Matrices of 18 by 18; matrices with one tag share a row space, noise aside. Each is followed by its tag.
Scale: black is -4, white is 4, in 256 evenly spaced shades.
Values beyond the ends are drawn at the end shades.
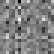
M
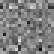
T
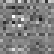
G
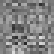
G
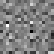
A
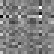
T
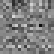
G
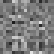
G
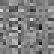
T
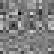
T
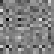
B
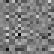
M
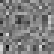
B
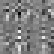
M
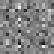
M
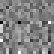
B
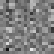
A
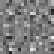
A
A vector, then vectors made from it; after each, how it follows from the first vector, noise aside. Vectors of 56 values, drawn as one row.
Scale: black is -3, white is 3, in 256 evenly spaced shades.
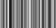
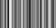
negated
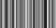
reversed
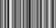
negated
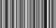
reversed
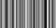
reversed
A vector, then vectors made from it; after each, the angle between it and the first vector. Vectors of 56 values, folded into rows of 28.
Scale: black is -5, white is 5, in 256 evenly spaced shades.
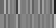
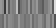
nearly opposite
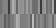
partly aligned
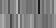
partly opposed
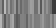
partly aligned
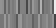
nearly opposite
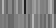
orthogonal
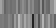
partly opposed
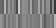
nearly parallel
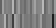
orthogonal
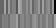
nearly parallel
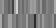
partly opposed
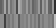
nearly parallel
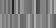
partly opposed
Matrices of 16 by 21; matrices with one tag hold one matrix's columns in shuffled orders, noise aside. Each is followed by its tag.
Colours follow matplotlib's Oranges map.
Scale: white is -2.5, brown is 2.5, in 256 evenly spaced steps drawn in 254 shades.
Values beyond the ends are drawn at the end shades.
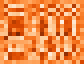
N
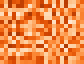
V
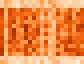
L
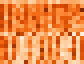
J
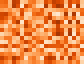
V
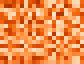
V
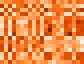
N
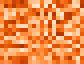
V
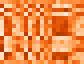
N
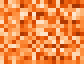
V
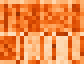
J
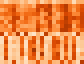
J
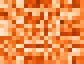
V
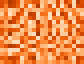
V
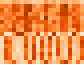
J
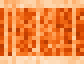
L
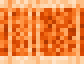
L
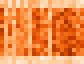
L
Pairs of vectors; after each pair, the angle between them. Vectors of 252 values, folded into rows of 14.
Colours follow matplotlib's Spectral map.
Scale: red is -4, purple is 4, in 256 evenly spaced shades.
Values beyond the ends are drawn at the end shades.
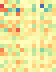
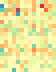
nearly opposite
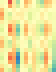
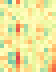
nearly opposite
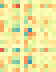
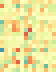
nearly opposite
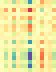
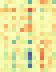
nearly parallel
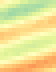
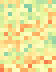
partly aligned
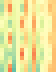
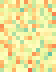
orthogonal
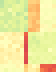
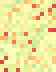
orthogonal
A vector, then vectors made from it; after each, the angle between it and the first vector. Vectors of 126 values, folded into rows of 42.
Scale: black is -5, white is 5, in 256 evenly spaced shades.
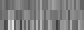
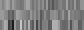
nearly opposite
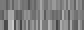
nearly parallel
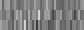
partly opposed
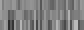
nearly opposite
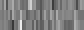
partly opposed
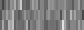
partly aligned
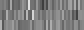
orthogonal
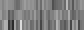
nearly opposite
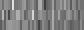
orthogonal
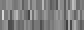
partly opposed
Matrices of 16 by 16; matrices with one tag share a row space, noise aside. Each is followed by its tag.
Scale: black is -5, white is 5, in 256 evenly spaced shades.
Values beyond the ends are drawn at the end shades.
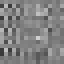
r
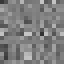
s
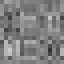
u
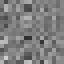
s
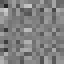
s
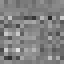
u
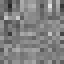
u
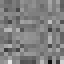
u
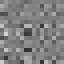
s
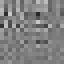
r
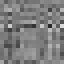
u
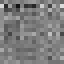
u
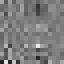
r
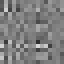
r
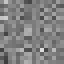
s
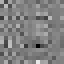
r
